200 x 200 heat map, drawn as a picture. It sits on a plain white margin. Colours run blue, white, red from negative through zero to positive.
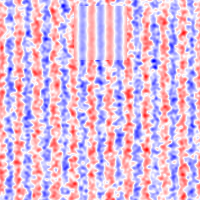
Average level on the scale: 50%. Calmest part: top middle. Stripes: upright, repeating 11 times. Seam: none. Slope: none. Odd patch: calmer, in the top middle.
